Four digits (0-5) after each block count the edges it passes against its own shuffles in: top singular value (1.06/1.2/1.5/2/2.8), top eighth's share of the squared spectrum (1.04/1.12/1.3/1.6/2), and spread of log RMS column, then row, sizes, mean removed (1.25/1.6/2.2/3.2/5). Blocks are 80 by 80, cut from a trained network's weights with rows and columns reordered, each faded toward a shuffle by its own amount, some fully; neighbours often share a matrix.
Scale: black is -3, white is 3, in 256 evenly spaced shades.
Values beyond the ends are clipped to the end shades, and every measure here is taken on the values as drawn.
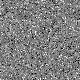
1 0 0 0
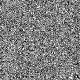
2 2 0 1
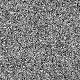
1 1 0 0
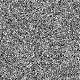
2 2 0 0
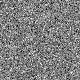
0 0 0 0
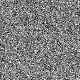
0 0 0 0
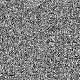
1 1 1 0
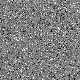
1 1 0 0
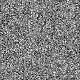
2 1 1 0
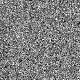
1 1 0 0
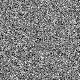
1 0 0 0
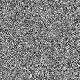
3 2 0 1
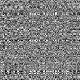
4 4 2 3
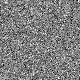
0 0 0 0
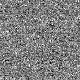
3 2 1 1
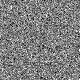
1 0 0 0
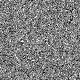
0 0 0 0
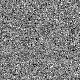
2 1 0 0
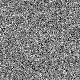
1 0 0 0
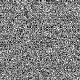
3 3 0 2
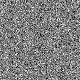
1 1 0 1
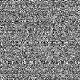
4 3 1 2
